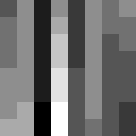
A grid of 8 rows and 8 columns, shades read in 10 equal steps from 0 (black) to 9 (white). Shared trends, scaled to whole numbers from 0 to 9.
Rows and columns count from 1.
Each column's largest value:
6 6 1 9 3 5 4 5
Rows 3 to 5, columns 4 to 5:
7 2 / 7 2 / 8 3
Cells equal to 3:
14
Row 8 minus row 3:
2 1 -1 2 1 -1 0 -2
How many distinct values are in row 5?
4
